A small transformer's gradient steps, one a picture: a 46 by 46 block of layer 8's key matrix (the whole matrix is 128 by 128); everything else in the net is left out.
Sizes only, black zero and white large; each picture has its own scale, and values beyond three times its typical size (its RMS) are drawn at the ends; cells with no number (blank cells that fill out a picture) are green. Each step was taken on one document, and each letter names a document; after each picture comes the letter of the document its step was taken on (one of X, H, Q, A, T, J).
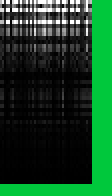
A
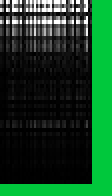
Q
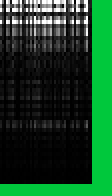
Q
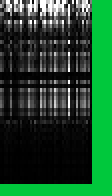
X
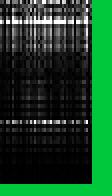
Q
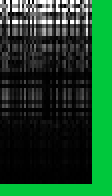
A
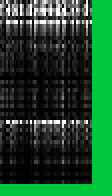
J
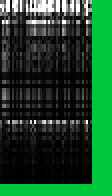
A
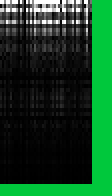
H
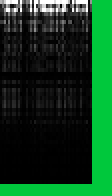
X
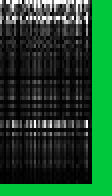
Q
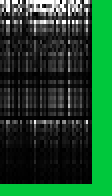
H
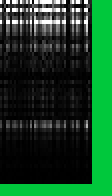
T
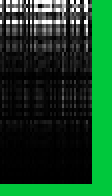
J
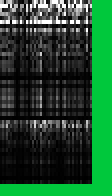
H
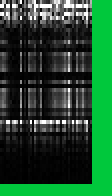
X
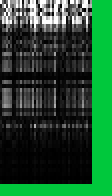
X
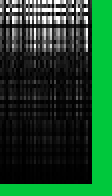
Q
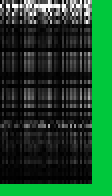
A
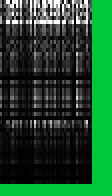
T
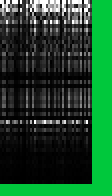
H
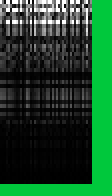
A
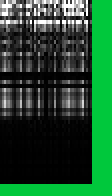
X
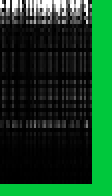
Q
